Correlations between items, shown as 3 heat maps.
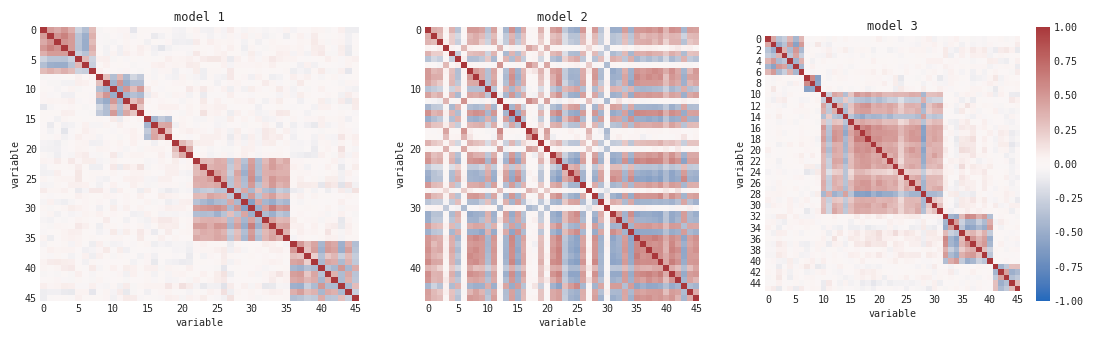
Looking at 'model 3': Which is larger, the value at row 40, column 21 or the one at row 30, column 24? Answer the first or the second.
the second
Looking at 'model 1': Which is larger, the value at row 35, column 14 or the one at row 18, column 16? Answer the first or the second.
the second
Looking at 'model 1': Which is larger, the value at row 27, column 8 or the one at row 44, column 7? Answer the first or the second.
the first
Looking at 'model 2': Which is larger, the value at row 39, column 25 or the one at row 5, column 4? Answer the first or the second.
the second
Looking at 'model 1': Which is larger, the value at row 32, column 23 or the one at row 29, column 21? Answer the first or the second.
the first
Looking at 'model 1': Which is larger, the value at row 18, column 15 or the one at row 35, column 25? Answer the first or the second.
the second
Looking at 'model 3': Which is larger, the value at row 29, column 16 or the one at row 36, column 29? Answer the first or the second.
the first
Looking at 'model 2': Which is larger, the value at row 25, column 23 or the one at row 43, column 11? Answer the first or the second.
the first
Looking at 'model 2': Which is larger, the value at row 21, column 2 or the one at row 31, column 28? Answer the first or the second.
the first
